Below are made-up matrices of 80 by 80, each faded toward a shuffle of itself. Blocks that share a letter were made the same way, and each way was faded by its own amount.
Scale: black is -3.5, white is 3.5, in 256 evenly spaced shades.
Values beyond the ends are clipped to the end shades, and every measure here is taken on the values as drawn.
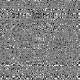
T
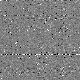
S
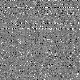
S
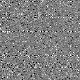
S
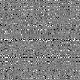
T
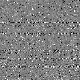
S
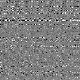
T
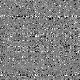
S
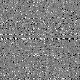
S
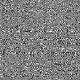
S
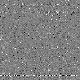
S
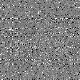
S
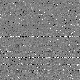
S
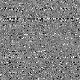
S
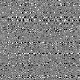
T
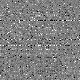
S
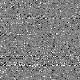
S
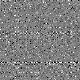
S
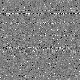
S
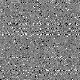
S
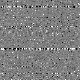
T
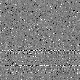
S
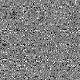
S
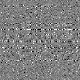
T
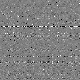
T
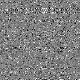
S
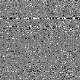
S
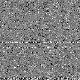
S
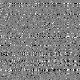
T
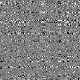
T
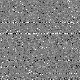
S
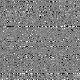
T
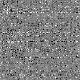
S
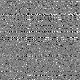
T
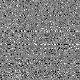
S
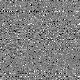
S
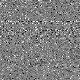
S
